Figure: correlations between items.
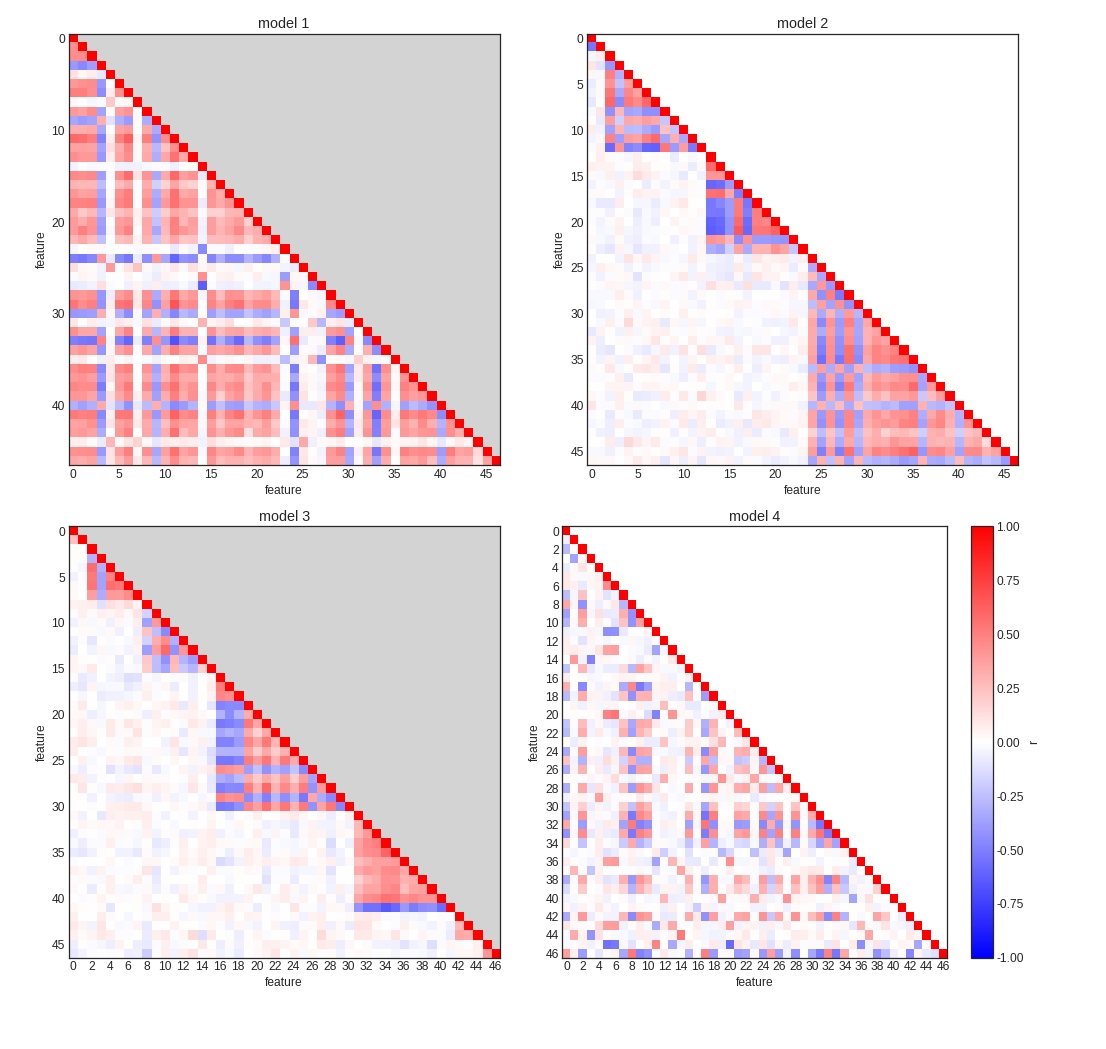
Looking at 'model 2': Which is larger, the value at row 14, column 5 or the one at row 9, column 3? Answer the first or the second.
the first
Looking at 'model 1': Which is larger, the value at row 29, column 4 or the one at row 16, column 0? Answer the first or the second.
the second
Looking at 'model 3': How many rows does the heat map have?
47
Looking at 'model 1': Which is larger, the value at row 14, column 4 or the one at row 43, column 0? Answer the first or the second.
the second
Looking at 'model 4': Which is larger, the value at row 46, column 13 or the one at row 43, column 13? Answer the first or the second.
the second
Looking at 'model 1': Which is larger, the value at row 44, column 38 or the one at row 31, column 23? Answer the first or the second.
the first
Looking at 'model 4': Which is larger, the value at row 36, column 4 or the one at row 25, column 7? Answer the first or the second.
the first
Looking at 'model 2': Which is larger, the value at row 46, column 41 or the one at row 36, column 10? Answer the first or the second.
the second
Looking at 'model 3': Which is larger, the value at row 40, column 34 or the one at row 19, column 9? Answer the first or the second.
the first
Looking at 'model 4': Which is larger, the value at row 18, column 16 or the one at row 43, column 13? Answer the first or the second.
the second
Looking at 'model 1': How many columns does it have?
47
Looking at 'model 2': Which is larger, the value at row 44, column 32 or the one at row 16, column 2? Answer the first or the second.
the first
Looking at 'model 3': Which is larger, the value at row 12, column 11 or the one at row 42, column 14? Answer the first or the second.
the second
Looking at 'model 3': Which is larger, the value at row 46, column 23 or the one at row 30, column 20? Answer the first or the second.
the second
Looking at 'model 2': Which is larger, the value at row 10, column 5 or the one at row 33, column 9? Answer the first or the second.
the second
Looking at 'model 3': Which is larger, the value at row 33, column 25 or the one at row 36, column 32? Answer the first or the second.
the second
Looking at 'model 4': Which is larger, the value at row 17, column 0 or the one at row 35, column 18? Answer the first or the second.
the first
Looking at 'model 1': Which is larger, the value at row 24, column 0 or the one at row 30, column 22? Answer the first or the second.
the second
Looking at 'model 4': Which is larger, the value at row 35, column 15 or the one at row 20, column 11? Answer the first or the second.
the first
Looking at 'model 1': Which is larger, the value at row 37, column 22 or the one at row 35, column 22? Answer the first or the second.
the first
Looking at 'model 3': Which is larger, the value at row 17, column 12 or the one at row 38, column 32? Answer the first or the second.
the second
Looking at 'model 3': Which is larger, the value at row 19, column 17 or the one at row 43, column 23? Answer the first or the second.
the second
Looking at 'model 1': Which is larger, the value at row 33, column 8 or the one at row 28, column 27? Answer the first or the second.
the second
